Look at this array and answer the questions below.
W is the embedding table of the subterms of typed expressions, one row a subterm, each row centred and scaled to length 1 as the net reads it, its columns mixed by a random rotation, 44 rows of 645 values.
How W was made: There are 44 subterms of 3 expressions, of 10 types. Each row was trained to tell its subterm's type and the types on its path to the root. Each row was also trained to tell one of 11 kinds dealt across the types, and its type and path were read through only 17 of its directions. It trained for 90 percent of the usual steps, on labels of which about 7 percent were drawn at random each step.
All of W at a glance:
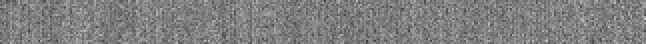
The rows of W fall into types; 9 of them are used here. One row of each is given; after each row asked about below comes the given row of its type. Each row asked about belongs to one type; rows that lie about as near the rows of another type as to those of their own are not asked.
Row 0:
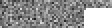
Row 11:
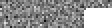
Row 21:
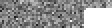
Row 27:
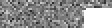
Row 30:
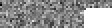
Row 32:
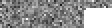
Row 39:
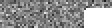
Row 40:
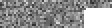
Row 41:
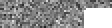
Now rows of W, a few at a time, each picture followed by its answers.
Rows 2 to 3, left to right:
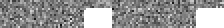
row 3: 40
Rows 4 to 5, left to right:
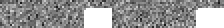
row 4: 39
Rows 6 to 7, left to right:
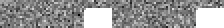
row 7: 32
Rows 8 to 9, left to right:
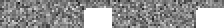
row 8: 27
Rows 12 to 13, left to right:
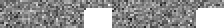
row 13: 41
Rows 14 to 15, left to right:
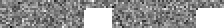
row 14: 32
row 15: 11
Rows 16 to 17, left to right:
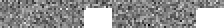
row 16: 32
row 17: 21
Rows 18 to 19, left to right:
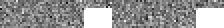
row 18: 40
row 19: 41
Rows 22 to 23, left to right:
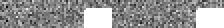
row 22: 40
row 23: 41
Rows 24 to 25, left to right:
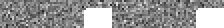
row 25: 41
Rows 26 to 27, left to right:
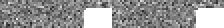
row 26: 21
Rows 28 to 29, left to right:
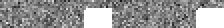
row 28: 32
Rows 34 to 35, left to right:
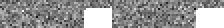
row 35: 27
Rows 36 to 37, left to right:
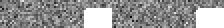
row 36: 21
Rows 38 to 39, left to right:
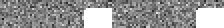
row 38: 40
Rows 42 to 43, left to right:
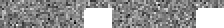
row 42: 21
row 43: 11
